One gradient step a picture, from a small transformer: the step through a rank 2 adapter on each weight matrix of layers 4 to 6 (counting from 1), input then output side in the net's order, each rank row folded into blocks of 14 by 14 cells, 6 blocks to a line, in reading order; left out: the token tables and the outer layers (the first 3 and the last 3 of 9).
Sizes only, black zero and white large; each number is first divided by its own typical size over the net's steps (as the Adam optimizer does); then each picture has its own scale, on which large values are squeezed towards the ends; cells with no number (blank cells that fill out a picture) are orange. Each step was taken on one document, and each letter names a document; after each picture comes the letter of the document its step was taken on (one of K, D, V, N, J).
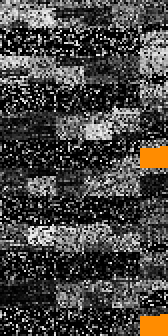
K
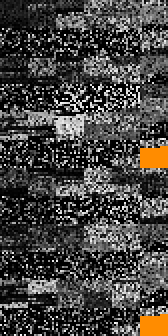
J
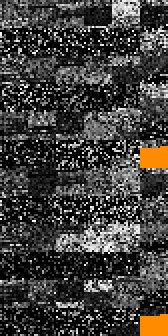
K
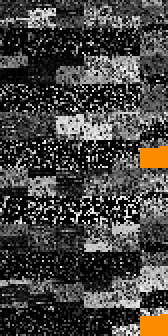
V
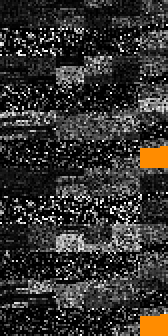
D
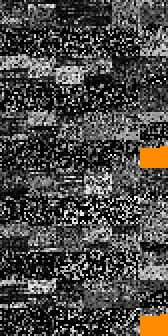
J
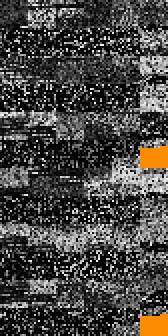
K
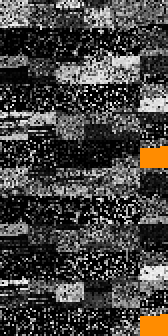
V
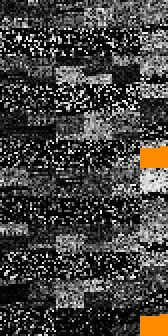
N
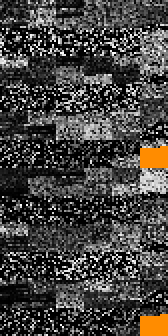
N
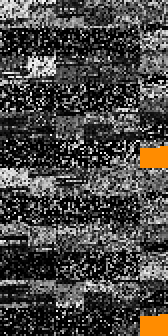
K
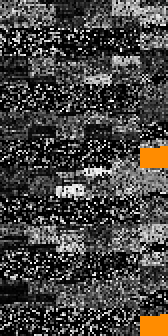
N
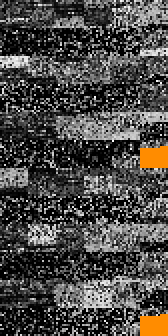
J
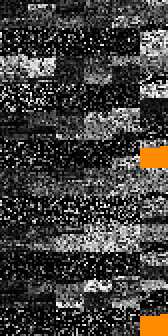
K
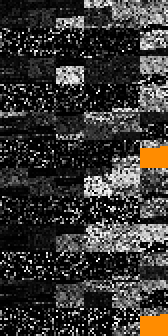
K
